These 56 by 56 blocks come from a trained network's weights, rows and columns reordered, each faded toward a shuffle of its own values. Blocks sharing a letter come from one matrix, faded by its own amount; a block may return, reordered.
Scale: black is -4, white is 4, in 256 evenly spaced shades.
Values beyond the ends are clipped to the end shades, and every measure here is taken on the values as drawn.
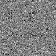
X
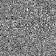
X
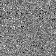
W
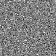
X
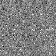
W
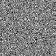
X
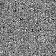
W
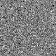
X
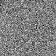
X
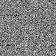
W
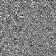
X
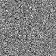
X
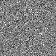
X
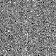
W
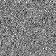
X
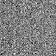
W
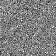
X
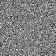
X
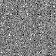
W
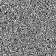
X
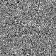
X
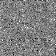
W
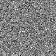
X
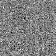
W
